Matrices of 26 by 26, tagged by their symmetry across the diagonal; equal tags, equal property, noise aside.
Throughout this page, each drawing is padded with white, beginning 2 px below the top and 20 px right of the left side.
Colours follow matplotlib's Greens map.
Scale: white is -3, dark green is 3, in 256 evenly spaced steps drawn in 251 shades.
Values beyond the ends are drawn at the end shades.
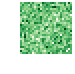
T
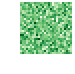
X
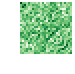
T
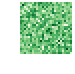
T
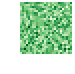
X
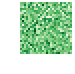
X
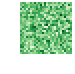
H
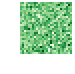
H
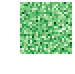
H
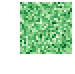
T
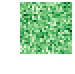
X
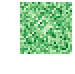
T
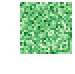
T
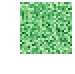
H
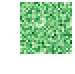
T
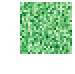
H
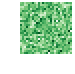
T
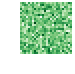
X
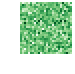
H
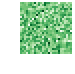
X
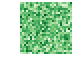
H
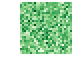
H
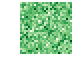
T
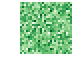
X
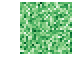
H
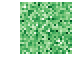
T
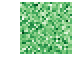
X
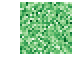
X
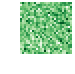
X
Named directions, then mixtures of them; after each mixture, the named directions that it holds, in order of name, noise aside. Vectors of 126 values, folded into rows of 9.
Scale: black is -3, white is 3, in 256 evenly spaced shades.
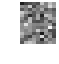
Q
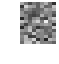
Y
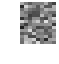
Y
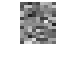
Q, Y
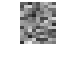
Q, Y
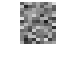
Y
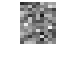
Q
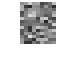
Q, Y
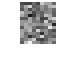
Q, Y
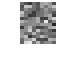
Q, Y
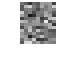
Q, Y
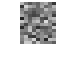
Y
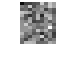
Q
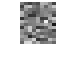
Q, Y
